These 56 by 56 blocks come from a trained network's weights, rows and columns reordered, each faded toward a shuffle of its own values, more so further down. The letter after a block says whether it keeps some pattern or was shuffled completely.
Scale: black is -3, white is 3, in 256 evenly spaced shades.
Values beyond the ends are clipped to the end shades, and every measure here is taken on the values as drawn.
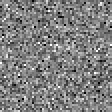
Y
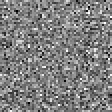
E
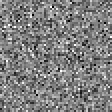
Y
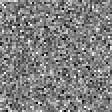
Y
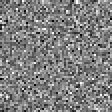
E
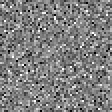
Y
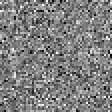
E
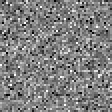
Y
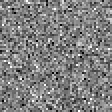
Y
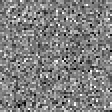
E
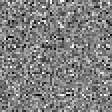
E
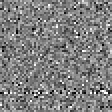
E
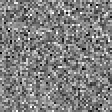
Y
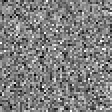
Y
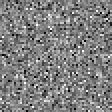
Y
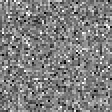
Y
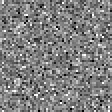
Y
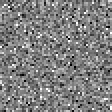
Y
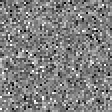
Y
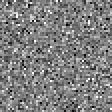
Y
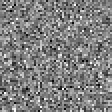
E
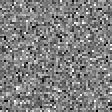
Y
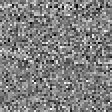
E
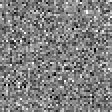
Y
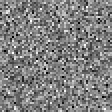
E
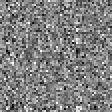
E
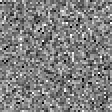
Y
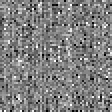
E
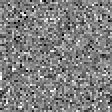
Y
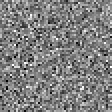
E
